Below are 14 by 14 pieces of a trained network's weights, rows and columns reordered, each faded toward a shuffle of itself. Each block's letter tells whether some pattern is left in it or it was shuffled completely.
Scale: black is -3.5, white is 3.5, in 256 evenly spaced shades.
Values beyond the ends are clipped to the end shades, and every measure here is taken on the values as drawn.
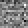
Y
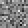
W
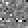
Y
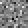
W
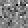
Y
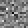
Y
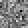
W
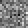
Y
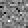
W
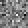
Y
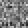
Y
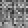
Y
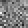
Y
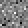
W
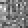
Y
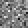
W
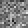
W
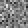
W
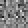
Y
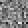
Y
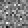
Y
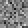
W
